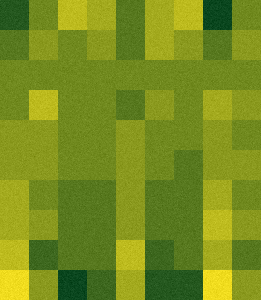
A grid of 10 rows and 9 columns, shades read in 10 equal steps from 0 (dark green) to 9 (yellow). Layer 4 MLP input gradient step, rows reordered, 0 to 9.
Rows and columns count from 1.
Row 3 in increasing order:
4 4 4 4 4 4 4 4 4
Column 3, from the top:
7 4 4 4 4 4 3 3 3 0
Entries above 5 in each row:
4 1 0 2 0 0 2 2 3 3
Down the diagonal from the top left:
1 5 4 4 5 4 3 7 3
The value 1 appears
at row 1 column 1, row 10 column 6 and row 10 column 7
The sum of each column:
50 46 36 38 46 38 37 51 44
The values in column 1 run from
1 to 9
